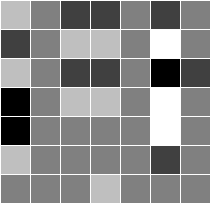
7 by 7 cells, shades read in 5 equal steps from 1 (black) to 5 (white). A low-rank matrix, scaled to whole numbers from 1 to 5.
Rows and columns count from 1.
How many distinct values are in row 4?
4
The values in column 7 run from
2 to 3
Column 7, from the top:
3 3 2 3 3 3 3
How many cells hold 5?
3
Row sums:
19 24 17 23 21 21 22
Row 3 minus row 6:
0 0 -1 -1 0 -1 -1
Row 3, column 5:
3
